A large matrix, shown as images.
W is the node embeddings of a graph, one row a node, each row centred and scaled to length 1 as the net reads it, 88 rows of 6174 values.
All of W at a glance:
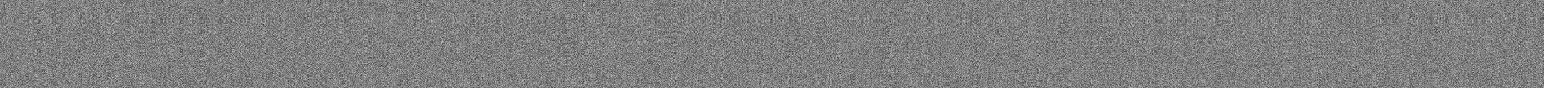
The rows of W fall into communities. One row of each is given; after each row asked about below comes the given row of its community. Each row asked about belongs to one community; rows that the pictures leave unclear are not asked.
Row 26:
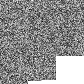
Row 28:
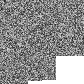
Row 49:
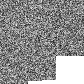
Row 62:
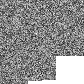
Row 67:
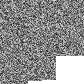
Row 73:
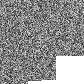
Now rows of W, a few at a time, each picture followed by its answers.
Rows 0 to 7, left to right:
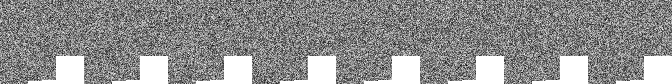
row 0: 67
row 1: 26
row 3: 28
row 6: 73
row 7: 67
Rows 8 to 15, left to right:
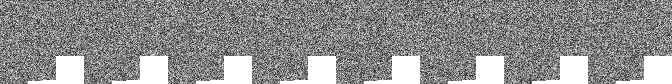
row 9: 67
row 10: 67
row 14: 26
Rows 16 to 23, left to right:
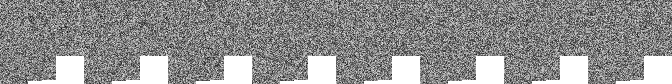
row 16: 26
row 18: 73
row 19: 73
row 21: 67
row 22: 26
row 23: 49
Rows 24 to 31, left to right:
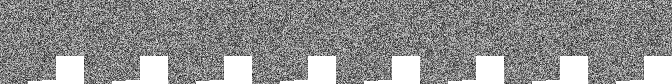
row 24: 67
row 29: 49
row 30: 62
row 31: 26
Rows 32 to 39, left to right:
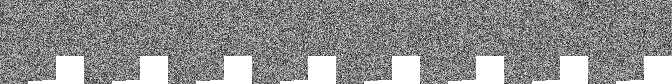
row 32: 49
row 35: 28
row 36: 28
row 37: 73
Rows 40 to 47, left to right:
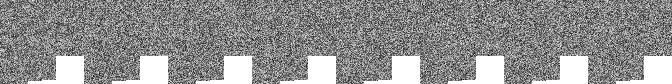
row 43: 49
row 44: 28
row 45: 49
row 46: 62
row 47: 28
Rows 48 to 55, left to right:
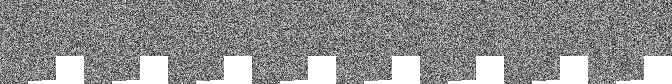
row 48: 28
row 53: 26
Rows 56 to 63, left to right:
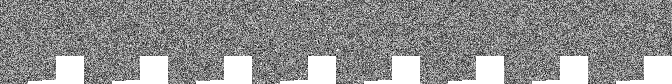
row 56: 49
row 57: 28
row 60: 49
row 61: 67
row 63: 28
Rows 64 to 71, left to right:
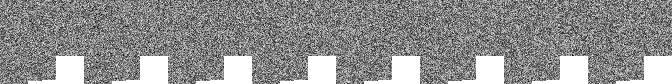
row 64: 62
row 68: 49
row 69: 73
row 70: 49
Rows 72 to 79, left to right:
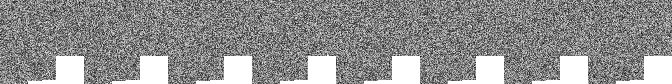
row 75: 62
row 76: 67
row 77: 28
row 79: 67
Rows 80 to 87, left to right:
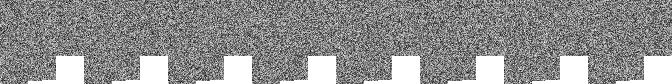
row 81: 26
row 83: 67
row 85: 67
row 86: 73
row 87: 26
